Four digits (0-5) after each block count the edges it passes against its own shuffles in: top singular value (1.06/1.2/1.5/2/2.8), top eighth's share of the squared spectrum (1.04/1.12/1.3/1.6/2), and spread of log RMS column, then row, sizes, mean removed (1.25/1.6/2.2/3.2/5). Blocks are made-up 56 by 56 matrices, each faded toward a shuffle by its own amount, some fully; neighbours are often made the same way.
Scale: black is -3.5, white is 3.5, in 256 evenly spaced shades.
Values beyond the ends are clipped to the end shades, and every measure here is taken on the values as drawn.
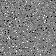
0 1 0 0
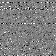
2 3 0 3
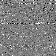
2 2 0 2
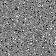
0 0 0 0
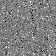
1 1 0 0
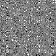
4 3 2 1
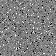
0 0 0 0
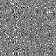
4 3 2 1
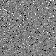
2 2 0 0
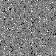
2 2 1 0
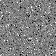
1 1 0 0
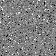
0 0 0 0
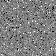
0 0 0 0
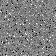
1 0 0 0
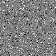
2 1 1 0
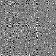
4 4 3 2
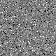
1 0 0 0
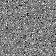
1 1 0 0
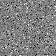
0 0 0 0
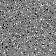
0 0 0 0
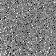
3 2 1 0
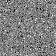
0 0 0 0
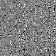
2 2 3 0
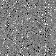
2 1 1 0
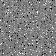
0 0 1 0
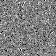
2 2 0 0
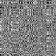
4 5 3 3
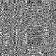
4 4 2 2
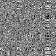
4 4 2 2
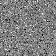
1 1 0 0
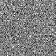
3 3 1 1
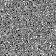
2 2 0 0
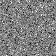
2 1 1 0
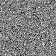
1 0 0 0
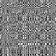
4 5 3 3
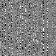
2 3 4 0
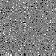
3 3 1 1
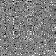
3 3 1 1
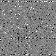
2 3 1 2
